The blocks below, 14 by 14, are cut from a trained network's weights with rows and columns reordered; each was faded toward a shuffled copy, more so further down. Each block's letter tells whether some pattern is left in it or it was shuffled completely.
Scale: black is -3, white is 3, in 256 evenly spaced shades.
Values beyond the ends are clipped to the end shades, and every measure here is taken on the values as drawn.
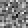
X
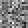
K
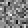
X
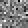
X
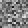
K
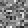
K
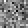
X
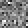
K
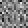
K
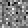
X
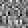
K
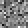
X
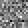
X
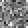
X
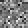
X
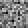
X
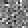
X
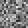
K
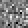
X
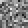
K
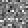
X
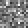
K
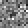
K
